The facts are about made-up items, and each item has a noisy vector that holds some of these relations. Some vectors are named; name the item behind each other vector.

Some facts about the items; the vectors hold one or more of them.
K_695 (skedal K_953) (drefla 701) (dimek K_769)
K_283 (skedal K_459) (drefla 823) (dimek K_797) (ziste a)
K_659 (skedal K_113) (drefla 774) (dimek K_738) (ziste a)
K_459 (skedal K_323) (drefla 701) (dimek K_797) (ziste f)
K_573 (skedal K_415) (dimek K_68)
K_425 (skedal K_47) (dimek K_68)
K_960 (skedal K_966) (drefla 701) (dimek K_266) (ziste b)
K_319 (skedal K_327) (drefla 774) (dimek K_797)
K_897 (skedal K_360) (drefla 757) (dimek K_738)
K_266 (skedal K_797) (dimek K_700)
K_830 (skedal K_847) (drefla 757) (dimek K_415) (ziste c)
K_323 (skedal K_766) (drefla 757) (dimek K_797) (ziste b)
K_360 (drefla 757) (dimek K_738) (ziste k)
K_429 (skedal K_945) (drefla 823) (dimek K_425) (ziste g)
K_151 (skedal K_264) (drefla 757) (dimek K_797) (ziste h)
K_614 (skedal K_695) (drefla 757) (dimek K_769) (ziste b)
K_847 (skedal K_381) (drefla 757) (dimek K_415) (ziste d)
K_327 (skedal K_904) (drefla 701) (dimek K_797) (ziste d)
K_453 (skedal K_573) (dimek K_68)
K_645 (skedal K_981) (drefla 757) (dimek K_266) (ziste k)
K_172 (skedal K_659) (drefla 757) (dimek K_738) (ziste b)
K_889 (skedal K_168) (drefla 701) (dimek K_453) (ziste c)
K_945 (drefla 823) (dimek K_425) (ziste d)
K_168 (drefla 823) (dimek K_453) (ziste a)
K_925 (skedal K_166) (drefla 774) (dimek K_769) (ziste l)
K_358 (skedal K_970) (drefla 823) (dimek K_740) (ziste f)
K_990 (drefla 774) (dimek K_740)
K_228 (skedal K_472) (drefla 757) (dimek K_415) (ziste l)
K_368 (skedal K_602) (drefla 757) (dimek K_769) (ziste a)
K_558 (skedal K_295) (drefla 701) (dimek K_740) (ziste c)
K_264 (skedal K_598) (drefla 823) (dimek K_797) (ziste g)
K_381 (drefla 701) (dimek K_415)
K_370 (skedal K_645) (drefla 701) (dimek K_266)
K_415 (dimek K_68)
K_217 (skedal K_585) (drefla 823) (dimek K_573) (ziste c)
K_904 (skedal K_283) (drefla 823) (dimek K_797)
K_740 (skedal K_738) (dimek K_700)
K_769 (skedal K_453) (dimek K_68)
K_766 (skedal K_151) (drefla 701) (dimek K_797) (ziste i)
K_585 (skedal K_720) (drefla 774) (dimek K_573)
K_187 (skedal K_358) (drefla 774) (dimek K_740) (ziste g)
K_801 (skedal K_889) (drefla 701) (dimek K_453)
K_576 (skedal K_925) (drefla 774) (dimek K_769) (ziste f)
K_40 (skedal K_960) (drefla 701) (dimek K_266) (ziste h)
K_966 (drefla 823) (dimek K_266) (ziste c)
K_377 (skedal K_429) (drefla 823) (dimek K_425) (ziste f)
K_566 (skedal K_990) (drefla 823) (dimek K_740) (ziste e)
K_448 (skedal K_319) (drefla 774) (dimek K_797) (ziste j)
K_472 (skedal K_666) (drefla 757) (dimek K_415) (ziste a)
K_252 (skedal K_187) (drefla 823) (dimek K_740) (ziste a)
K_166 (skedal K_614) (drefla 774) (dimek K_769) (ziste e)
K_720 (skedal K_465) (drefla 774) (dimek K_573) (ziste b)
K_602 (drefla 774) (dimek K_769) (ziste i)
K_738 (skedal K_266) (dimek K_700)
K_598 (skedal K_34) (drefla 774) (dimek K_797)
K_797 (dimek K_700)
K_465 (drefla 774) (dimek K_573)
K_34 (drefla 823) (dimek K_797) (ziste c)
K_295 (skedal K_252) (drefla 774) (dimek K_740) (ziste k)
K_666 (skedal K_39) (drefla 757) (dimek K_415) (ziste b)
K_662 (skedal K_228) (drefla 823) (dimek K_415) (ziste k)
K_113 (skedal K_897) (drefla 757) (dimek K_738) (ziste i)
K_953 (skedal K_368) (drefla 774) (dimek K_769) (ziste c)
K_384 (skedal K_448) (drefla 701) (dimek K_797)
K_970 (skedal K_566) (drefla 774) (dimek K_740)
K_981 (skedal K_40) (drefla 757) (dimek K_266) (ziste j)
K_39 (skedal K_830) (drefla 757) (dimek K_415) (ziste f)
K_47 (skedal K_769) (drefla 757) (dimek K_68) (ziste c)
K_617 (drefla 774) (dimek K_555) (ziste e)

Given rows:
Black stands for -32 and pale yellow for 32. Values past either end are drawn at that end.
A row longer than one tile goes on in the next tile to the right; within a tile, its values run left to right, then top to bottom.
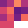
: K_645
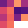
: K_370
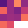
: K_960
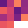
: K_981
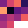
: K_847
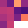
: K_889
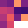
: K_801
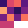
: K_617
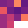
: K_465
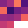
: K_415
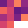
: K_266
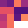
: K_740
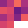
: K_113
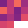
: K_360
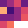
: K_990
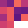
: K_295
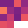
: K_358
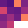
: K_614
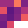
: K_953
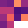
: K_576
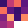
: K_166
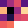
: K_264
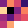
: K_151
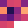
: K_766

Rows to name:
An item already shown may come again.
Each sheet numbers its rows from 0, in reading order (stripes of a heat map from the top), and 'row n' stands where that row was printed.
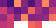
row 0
K_720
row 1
K_960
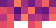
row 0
K_448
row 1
K_904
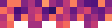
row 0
K_659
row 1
K_662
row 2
K_897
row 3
K_614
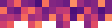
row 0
K_904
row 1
K_187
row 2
K_576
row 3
K_769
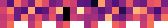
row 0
K_558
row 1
K_283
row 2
K_34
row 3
K_925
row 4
K_323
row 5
K_327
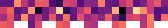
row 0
K_172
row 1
K_368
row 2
K_566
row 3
K_39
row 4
K_264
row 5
K_252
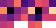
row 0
K_381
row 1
K_598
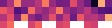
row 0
K_738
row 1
K_966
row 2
K_358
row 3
K_228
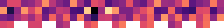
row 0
K_766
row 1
K_645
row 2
K_377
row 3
K_598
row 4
K_970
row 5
K_370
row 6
K_472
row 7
K_384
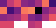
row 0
K_459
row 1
K_381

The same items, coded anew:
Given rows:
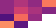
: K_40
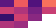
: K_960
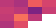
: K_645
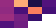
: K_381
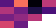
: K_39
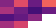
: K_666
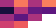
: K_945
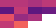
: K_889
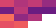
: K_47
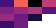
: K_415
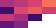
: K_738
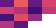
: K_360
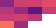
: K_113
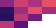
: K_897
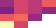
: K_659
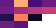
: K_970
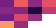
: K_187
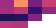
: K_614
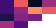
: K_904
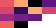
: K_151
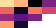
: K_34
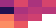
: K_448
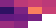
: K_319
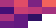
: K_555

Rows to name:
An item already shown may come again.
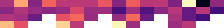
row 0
K_617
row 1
K_659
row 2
K_252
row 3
K_847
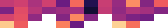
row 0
K_659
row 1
K_358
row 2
K_617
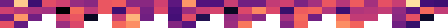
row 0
K_966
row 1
K_740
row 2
K_558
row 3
K_970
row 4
K_384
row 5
K_370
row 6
K_448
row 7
K_990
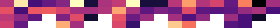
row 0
K_323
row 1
K_566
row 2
K_602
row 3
K_166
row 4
K_415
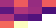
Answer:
K_228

